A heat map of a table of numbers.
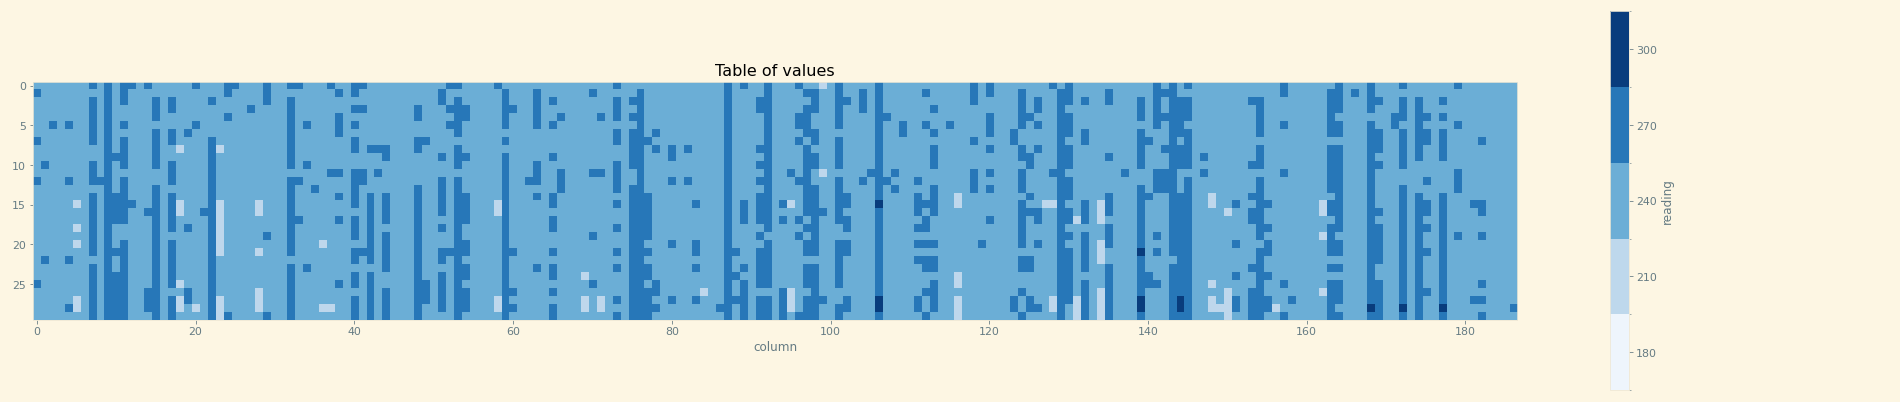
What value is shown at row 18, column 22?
270
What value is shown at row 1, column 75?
240
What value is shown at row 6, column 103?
240
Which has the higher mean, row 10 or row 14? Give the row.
14
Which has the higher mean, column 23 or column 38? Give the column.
38
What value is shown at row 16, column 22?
270
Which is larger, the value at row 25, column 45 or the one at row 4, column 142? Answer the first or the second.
the second
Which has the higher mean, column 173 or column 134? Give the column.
173
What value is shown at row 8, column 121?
240
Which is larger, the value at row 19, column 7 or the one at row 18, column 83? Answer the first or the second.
the first
